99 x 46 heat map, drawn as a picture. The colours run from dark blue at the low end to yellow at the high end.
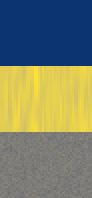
It is made of 3 by 1 panels. Panel 1,1: very low, flat. Panel 2,1: very high, streaked downward, faint in contrast. Panel 3,1: middling, fine-grained, faint in contrast.
